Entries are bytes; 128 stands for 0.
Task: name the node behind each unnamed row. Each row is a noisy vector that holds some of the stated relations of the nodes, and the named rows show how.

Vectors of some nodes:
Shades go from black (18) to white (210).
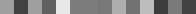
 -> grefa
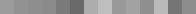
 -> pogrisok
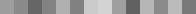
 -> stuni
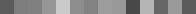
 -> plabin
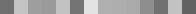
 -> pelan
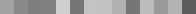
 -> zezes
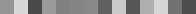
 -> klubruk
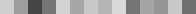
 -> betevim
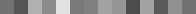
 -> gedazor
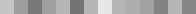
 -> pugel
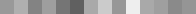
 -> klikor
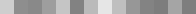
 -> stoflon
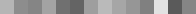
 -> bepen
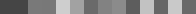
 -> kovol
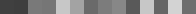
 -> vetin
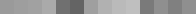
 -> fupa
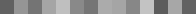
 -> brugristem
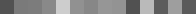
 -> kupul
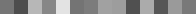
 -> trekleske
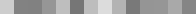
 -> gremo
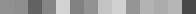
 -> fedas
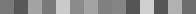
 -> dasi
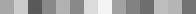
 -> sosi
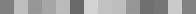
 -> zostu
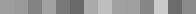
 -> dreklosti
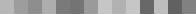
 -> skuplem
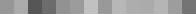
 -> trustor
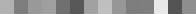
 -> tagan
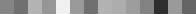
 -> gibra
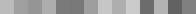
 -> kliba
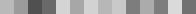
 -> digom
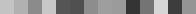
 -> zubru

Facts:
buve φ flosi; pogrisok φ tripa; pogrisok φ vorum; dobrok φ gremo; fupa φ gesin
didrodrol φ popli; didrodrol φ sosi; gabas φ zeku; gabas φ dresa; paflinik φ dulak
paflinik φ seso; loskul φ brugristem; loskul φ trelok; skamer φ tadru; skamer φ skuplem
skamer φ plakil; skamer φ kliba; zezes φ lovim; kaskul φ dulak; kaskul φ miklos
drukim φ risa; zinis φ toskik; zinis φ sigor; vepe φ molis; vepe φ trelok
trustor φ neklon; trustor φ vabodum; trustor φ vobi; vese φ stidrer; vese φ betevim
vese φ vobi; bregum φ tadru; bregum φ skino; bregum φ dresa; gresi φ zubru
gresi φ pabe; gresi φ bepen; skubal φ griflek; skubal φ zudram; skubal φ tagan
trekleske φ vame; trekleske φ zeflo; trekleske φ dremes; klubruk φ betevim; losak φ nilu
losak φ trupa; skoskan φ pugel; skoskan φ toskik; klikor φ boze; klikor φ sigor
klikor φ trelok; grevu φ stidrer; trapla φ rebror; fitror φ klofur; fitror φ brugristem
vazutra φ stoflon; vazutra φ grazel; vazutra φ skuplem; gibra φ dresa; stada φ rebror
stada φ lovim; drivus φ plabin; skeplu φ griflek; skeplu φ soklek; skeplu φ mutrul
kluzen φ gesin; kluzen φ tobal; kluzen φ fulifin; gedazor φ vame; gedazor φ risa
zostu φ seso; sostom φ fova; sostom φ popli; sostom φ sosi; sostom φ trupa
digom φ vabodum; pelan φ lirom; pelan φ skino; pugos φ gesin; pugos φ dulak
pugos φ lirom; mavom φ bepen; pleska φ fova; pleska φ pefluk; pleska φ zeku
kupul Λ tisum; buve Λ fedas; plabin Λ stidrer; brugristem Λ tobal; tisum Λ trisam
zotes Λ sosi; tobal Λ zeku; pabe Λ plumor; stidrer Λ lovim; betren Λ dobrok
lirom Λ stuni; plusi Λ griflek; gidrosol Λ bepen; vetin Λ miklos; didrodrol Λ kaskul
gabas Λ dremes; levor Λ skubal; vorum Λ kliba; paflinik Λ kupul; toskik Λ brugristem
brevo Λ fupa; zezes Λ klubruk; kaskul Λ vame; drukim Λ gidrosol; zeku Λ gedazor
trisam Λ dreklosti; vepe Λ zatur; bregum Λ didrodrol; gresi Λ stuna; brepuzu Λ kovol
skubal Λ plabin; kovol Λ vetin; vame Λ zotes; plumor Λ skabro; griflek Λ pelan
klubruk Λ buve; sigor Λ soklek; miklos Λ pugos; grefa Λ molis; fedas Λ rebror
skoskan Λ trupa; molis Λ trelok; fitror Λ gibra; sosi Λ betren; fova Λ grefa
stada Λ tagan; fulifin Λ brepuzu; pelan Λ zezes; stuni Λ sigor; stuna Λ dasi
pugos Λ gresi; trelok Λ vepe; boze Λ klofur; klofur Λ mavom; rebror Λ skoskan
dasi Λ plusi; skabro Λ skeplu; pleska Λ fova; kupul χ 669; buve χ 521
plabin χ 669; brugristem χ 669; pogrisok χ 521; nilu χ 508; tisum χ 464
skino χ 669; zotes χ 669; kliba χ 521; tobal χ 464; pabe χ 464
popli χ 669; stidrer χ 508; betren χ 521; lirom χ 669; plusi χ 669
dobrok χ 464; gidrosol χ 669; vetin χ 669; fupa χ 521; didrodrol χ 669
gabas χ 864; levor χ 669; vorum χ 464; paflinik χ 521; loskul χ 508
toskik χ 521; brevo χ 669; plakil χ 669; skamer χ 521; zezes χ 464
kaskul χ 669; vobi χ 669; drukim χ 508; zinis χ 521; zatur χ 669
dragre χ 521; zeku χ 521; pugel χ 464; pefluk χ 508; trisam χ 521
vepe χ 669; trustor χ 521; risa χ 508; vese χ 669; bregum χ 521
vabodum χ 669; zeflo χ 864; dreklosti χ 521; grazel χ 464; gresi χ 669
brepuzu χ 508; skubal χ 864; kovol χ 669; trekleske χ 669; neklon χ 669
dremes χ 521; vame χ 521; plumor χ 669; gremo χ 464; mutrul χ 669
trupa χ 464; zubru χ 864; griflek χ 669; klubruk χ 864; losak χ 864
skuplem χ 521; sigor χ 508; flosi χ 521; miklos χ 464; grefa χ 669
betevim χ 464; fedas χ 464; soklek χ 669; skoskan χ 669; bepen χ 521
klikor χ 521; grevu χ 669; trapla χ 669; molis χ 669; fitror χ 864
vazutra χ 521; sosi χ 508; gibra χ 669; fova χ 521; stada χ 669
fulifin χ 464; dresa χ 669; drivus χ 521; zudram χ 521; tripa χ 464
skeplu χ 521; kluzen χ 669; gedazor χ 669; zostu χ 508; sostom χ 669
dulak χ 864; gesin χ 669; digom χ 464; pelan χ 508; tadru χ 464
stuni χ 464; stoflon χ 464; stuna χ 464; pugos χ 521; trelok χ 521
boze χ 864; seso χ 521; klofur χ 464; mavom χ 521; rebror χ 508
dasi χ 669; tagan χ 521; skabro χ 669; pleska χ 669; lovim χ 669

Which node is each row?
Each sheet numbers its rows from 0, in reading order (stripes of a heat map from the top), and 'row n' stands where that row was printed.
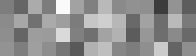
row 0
sostom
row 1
tobal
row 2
lovim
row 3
skeplu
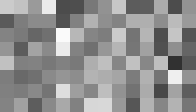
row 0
dulak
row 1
pugos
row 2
grevu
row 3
zatur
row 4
fova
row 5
miklos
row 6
didrodrol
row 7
tisum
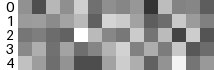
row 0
griflek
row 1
risa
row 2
vese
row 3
zeku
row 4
vame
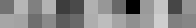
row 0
skubal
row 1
betren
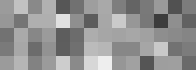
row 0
gabas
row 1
skino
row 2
paflinik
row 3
trisam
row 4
pefluk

